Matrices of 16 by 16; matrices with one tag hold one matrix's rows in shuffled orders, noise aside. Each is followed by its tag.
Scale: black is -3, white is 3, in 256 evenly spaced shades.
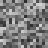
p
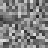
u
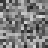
p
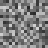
u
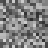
p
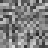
u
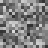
p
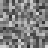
u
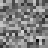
p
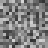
u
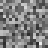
p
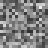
p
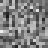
u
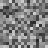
u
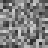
u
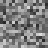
p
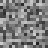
p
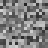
p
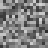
p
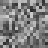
u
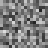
u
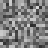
u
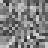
u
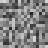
u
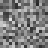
u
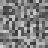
u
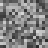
p
